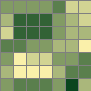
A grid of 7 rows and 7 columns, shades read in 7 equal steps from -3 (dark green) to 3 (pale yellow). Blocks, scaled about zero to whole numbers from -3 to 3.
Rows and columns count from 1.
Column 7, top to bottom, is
2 2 1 3 -1 -1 1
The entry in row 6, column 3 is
3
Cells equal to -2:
6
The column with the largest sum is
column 7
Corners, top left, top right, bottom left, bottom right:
0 2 0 1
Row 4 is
-1 -1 0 0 1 1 3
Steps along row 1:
same same same down up same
